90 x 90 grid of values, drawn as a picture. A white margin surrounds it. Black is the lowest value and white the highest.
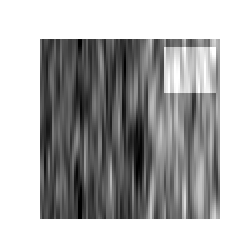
Seam: vertical, 60% of the way across, the right part higher. Average level on the scale: 40%. Ninth with the highest average: top right. Odd patch: higher, in the top right. Grain: streaks running down.
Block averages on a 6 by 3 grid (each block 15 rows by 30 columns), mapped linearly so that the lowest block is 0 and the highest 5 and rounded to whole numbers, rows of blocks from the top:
0 1 5 | 0 1 5 | 0 1 3 | 1 0 3 | 0 1 3 | 0 1 3
